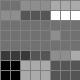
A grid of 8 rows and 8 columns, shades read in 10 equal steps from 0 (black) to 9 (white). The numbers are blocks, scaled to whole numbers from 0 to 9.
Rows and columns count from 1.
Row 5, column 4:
4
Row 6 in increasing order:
2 2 2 3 3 5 5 6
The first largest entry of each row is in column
6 6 1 6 1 8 3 3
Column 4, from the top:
5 3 4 4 4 3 6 6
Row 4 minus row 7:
4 4 -2 -2 -2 2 1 1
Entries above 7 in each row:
0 3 0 0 0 0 0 0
